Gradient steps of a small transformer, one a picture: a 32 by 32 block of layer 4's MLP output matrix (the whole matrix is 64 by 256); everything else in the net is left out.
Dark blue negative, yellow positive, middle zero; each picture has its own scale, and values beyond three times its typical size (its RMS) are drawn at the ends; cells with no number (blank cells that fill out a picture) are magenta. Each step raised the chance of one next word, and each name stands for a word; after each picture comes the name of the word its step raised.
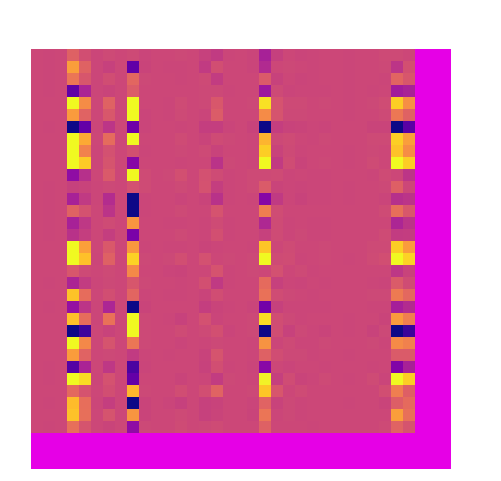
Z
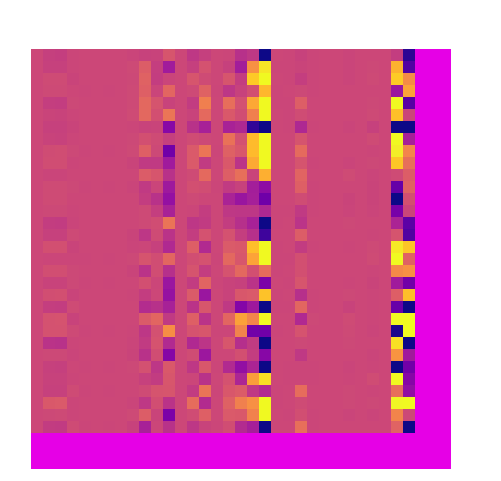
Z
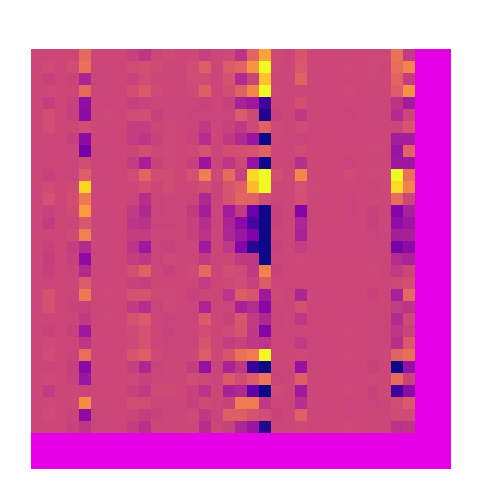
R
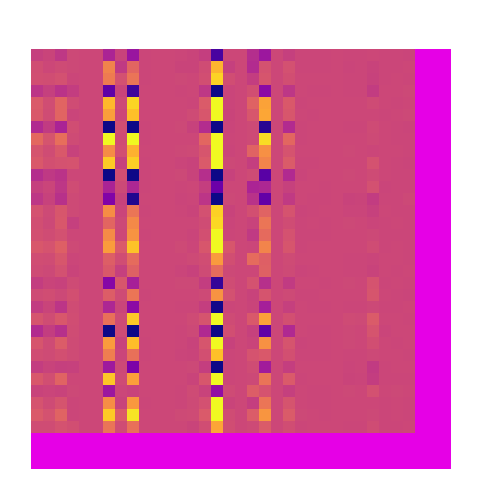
Z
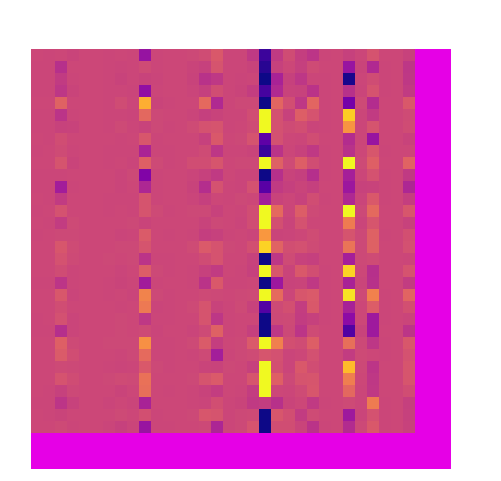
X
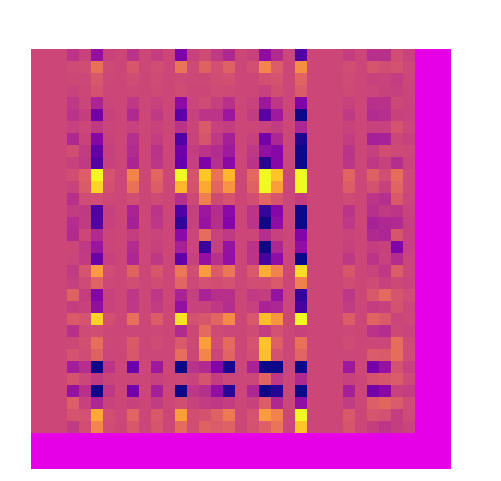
R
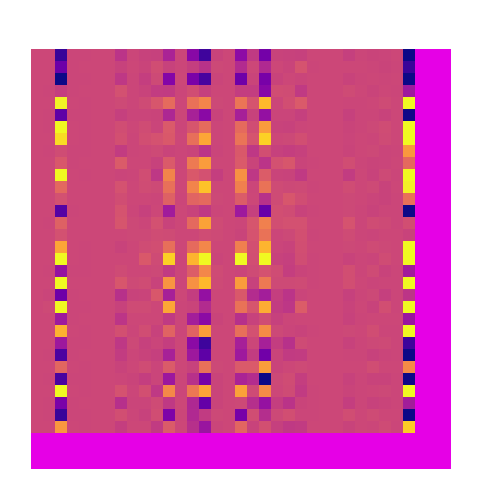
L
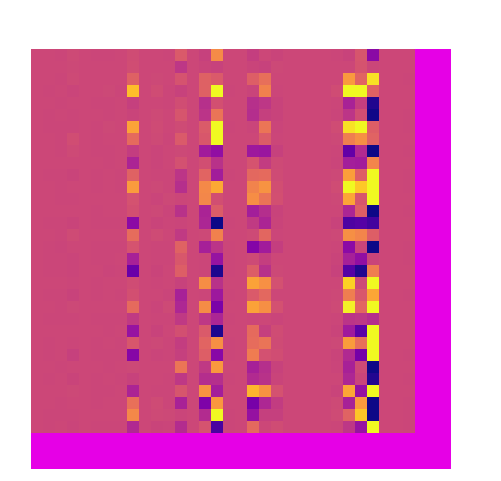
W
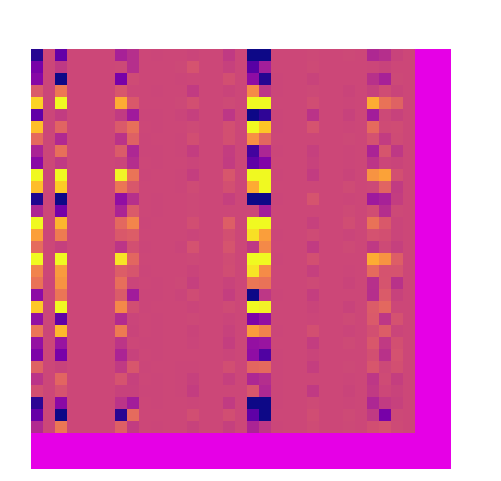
L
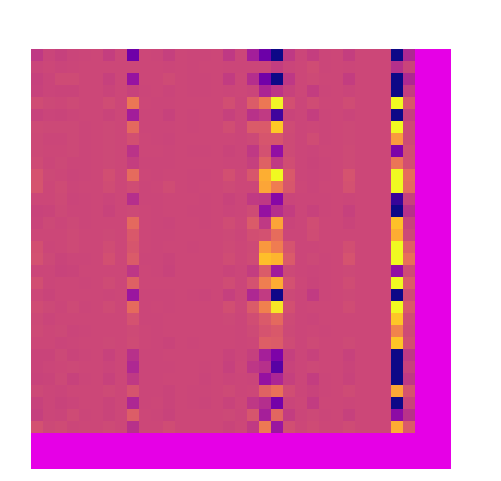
L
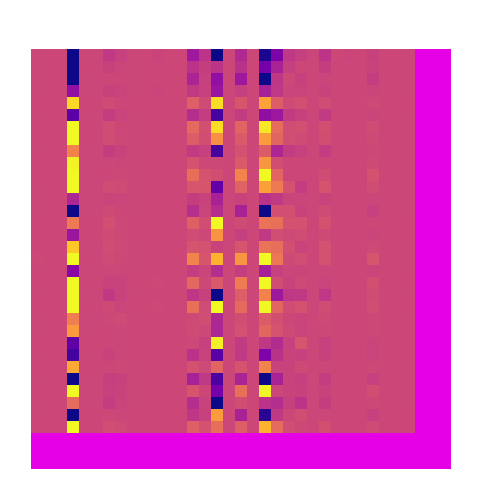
L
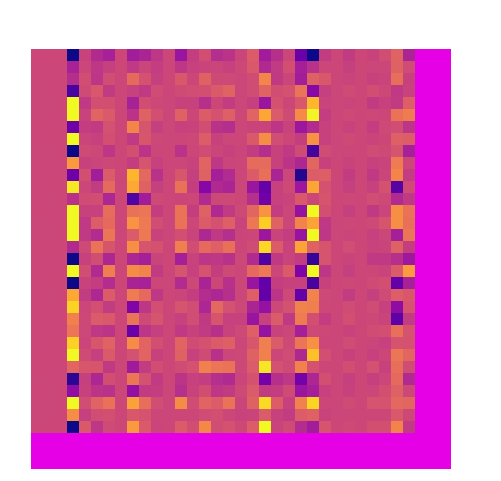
X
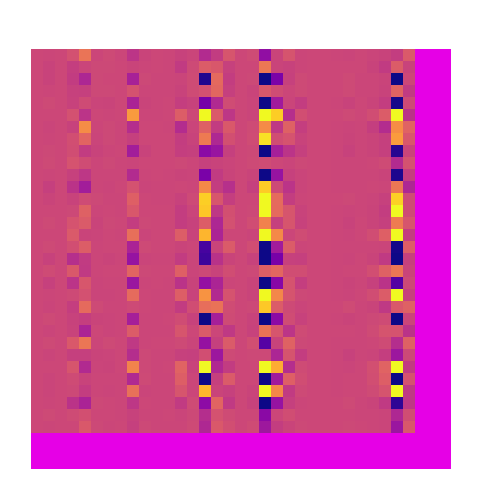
X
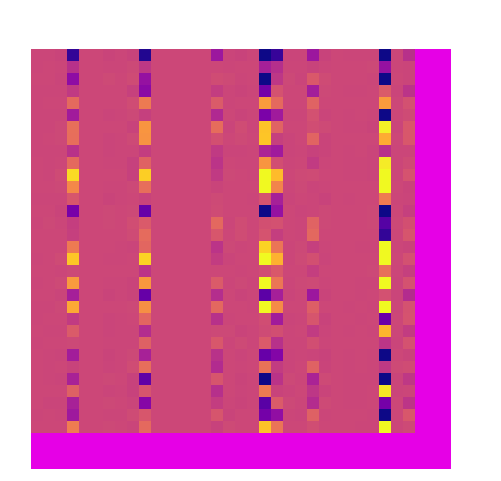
L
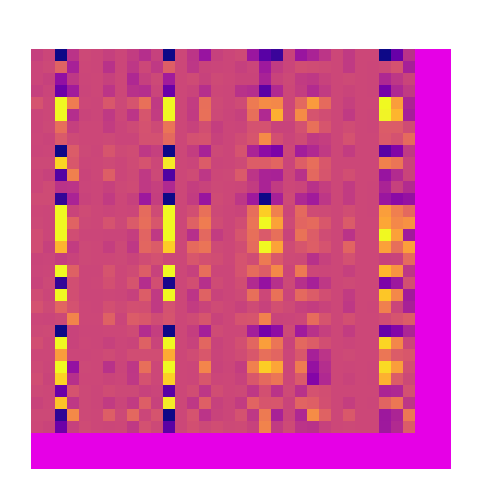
X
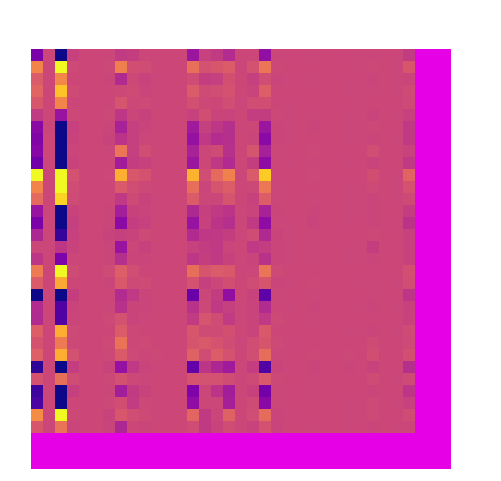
R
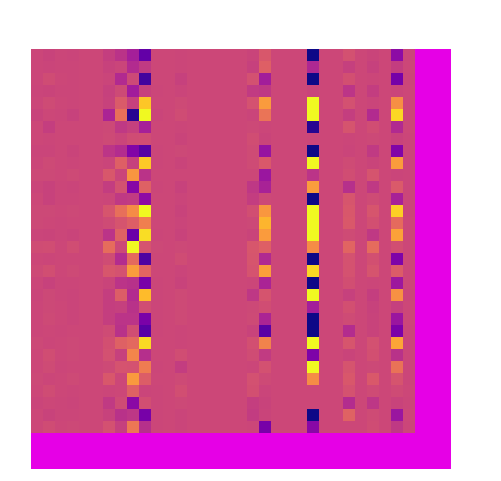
X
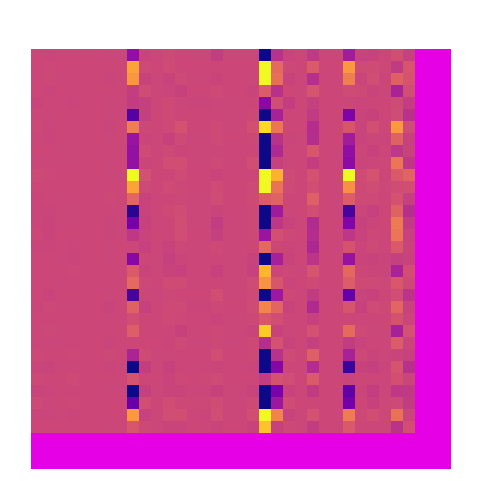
R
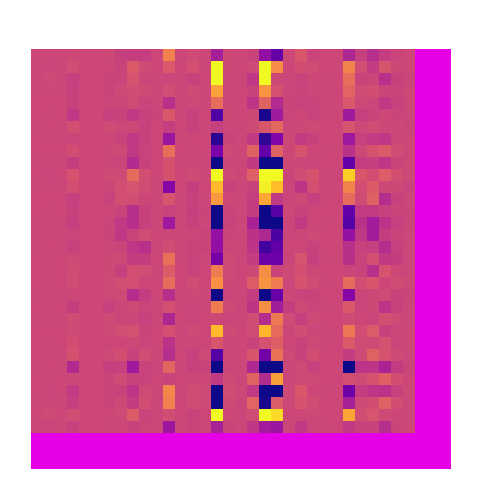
R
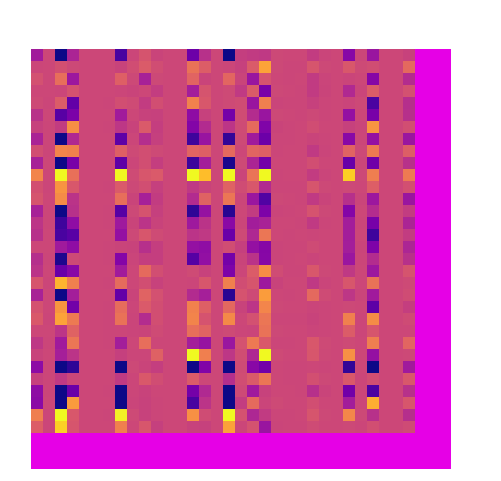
R
